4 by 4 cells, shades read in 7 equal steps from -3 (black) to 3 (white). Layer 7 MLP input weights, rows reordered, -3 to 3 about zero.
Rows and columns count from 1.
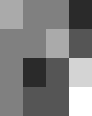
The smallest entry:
-2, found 2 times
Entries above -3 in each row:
4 4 4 4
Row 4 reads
0 -1 -1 3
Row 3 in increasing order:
-2 -1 0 2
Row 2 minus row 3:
0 2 2 -3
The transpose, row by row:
1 0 0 0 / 0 0 -2 -1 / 0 1 -1 -1 / -2 -1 2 3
